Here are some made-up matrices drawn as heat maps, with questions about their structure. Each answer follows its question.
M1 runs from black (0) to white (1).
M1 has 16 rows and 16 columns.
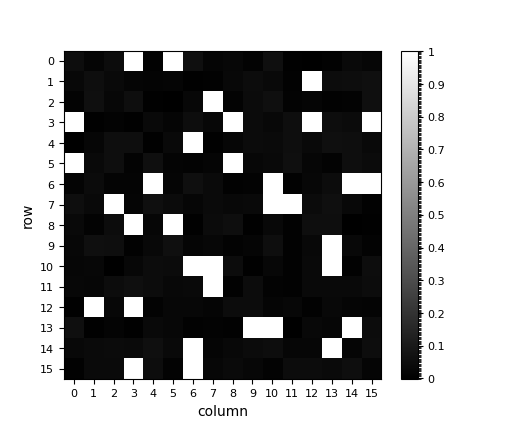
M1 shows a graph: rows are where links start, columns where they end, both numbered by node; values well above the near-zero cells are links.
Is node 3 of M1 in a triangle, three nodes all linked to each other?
no
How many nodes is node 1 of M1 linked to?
1
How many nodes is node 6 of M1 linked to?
4
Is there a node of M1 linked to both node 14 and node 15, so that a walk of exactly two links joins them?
yes
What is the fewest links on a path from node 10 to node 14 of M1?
2
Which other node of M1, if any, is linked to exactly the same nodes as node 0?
node 8
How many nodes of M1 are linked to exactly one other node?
5
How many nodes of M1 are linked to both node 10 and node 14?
2
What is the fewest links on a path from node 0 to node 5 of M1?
1
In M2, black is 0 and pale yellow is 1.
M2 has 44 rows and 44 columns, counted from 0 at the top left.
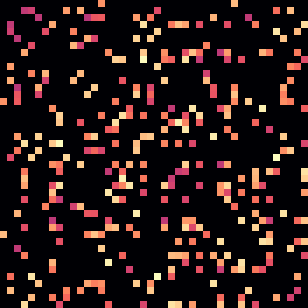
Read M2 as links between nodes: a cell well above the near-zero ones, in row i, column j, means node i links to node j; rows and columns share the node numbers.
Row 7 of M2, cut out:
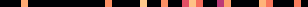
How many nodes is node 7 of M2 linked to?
12
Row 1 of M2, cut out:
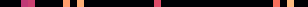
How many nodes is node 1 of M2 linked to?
7
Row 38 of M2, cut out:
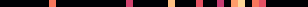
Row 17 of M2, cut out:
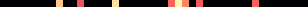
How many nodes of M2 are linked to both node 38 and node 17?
3
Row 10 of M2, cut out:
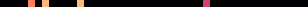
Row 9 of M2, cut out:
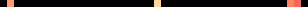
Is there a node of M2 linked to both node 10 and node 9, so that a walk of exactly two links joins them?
no
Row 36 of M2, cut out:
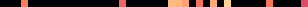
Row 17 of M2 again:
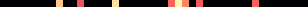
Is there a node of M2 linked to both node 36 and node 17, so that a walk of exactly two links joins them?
yes
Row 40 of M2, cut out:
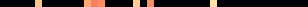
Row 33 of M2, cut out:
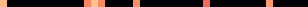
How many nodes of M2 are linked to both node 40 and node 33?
4
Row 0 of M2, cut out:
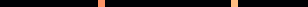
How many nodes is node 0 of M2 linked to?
2
